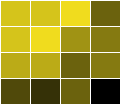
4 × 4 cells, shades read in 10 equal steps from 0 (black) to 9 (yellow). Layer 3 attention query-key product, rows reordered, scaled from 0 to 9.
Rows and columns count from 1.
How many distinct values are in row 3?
3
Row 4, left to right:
3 2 4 0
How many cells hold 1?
0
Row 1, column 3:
9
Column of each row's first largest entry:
3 2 1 3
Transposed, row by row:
8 8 7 3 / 8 9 7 2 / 9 6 4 4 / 4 5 5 0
